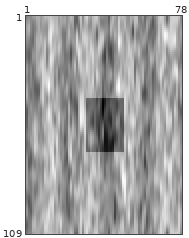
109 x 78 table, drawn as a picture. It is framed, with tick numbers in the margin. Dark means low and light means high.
The ninth with the lowest average is the centre. Upright stripes repeat 4 times across the table. No overall slope runs across the table. An odd patch, lower than its surroundings, sits in the centre.
